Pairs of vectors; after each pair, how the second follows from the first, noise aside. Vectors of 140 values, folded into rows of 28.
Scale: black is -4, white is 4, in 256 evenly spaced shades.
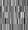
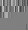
partly zeroed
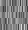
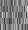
wrapped around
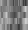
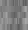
shrunk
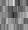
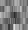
reversed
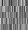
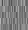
shrunk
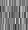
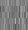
shrunk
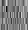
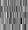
reversed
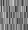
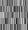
wrapped around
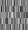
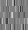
partly zeroed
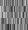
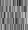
reversed
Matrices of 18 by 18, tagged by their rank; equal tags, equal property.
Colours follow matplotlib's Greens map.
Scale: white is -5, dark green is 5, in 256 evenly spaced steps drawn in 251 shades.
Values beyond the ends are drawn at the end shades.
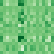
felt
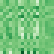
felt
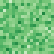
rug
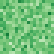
rug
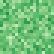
rug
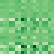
felt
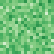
rug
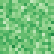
rug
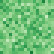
rug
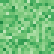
rug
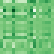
felt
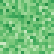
rug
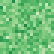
rug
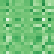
felt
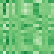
felt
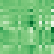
felt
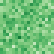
rug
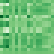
felt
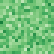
rug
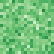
rug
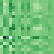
felt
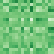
felt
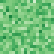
rug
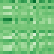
felt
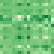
felt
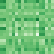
felt
